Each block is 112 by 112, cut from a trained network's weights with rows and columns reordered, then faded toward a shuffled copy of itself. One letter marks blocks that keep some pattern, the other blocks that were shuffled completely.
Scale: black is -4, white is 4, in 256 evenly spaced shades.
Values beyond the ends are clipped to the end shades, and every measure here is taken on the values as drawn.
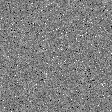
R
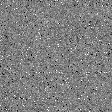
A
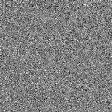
A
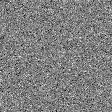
R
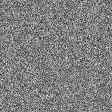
A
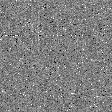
A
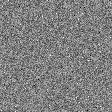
R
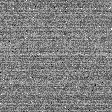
A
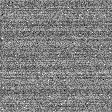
A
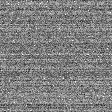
A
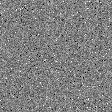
A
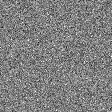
R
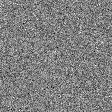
R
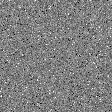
R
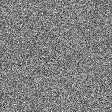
R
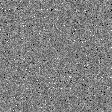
A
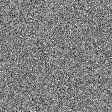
R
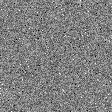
R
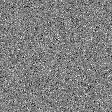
R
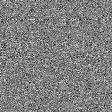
A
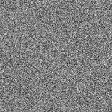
A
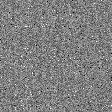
A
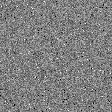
A
